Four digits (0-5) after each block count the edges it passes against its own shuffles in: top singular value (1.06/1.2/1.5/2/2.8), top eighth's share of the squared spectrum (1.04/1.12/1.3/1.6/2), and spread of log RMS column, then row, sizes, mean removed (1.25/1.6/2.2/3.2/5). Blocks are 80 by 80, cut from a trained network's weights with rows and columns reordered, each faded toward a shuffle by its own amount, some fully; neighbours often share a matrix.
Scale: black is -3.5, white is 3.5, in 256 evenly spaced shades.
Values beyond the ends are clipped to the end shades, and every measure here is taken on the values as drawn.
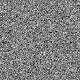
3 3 0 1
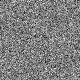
0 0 0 0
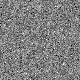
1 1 0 0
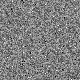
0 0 0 0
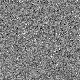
2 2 0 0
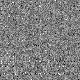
2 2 0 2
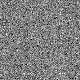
2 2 0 1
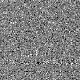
3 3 0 2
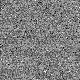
1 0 0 0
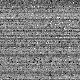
4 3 1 2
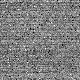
3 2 1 0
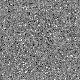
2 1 1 0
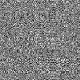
4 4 1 2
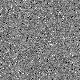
0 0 0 0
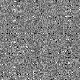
3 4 2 3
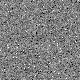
0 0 0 0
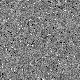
0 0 0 0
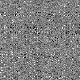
3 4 1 3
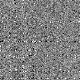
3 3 2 2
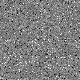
1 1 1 0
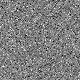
1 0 0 0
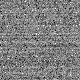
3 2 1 0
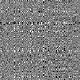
3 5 3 3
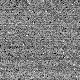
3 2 0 0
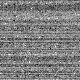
4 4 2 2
